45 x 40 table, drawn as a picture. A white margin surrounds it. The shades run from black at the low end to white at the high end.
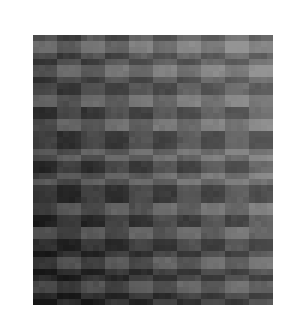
Average level on the scale: 30%. Slope: up to the top right. Ninth with the highest average: top right. Stripes: horizontal, repeating 10 times. Mirror symmetry: none. Ninth with the lowest average: bottom left.
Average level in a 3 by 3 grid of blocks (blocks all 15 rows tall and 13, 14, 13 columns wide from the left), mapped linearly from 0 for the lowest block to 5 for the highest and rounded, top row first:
2 4 5 / 1 3 4 / 0 1 3
